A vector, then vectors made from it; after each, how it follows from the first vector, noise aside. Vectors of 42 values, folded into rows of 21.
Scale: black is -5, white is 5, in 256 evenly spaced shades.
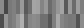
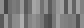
copied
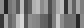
scaled up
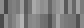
copied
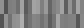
copied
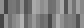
copied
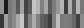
scaled up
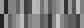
scaled up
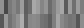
copied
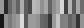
scaled up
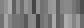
wrapped around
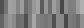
wrapped around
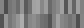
copied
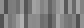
copied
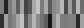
scaled up
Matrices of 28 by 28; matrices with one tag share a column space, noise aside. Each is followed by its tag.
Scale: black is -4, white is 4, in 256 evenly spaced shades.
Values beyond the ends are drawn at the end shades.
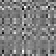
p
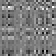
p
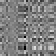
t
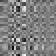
t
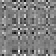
p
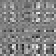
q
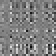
q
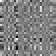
t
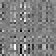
q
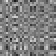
t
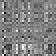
q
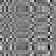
t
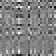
p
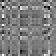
p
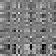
q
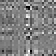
p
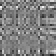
p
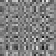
t
